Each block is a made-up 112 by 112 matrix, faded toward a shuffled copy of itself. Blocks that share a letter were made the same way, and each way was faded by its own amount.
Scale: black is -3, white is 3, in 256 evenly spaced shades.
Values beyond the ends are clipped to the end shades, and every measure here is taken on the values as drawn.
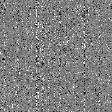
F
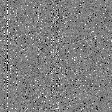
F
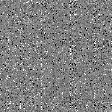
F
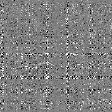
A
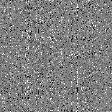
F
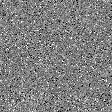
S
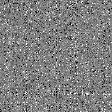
F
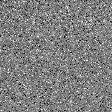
S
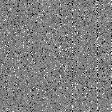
F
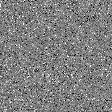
S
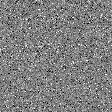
S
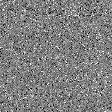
S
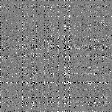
A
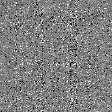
F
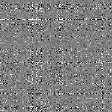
A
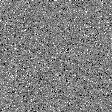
S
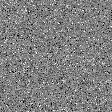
S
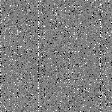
F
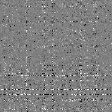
A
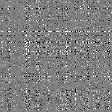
A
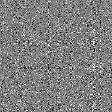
F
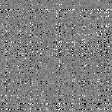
A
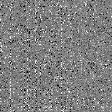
F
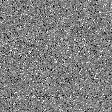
S
